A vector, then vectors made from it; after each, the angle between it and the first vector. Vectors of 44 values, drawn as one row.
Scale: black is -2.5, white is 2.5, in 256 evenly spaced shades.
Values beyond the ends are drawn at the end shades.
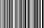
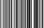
partly aligned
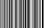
nearly parallel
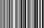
nearly parallel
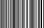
nearly opposite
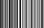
orthogonal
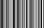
nearly opposite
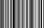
nearly opposite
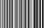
nearly parallel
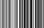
orthogonal
